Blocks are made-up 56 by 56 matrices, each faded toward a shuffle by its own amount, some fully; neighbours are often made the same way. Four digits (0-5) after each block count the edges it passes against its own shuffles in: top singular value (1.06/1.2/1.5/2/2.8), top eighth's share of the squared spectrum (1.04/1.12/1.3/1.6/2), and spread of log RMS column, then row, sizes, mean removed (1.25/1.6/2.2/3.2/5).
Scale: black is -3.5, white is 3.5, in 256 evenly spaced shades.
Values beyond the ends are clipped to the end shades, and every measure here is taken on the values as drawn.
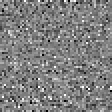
1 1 0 2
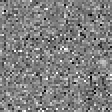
2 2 0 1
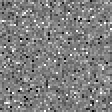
0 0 0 0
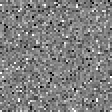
1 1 0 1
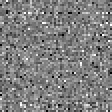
3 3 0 2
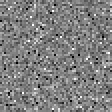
0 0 0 0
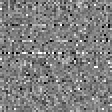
3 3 0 2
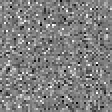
3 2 1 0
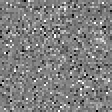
3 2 0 0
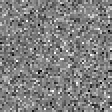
2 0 0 0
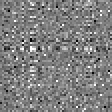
4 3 2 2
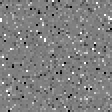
1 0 0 0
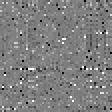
3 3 1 0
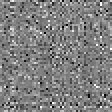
4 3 2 2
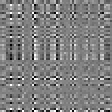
5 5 4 4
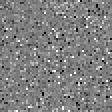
0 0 0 0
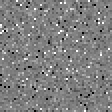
0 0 0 0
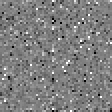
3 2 0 0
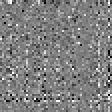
4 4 3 2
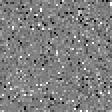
2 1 0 0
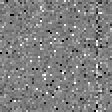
3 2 1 0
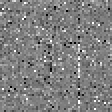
3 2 1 0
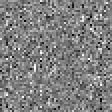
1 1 2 0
